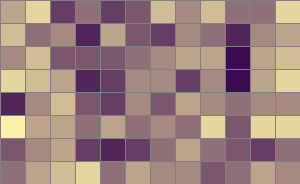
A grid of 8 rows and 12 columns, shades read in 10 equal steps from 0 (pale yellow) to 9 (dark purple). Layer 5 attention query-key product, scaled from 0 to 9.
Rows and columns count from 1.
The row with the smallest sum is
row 6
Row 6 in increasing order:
0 1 1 1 3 3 3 4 5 5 5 6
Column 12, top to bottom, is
1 3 2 1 4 1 5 4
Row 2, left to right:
2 5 4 8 3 6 7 4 5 8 4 3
